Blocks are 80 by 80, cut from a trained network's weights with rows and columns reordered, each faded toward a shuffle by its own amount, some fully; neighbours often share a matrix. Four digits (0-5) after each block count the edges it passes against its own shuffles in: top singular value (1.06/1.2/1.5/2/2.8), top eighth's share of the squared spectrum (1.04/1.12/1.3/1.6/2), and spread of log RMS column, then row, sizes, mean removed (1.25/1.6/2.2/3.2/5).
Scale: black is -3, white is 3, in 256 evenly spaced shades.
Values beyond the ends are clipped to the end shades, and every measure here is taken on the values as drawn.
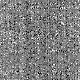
3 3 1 2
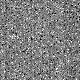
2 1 0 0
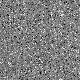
0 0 0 0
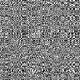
4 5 3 3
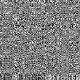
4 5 3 3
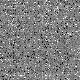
2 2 2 0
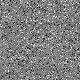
0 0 0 0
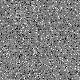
1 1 0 0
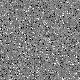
0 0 0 0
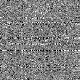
4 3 0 3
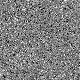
0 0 0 0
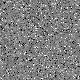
0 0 0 0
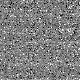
2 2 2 0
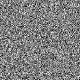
3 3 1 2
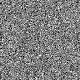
2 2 0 0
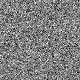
2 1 0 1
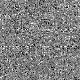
3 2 0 2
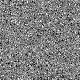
2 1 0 0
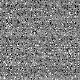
2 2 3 0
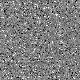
1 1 1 0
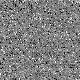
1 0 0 0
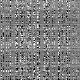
3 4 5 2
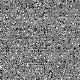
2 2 2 0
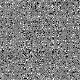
2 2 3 0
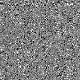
3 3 2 2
